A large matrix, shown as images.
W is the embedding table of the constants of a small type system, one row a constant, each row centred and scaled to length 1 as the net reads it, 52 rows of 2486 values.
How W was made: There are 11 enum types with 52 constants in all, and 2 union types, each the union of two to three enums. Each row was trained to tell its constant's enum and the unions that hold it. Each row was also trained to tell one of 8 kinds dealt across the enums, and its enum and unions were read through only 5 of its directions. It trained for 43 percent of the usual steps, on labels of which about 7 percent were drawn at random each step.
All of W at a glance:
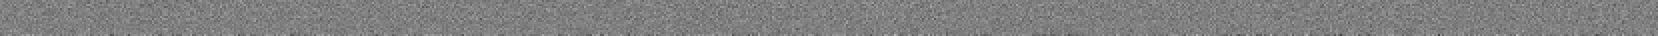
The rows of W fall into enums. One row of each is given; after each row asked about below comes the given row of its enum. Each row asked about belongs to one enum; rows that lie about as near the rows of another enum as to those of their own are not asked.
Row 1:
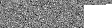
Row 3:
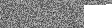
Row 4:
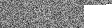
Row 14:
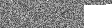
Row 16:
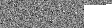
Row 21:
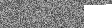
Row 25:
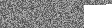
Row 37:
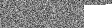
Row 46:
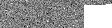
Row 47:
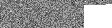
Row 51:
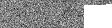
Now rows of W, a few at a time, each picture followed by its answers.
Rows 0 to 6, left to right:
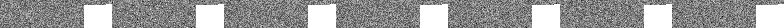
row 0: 14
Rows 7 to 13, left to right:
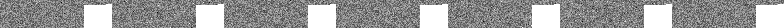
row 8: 47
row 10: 25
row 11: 3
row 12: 16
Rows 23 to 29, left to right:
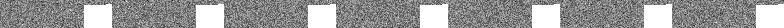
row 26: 3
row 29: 16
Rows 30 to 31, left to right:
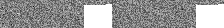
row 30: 47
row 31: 3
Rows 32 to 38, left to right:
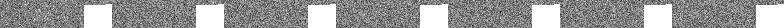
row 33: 47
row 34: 3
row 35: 4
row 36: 16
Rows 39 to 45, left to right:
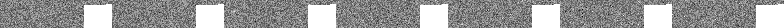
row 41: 16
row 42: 37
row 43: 47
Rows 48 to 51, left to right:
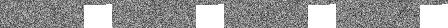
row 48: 4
